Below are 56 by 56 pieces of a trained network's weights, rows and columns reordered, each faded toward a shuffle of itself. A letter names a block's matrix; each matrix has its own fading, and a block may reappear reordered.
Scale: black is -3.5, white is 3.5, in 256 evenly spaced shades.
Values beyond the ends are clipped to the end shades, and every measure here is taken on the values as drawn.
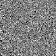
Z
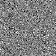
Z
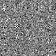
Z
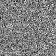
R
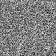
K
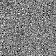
Z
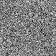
K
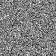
R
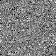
Z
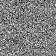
K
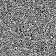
R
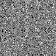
Z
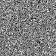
R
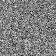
K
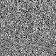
Z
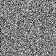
K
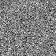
R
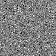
Z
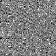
Z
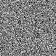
R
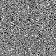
Z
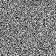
R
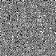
Z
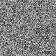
K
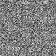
K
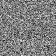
K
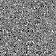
Z
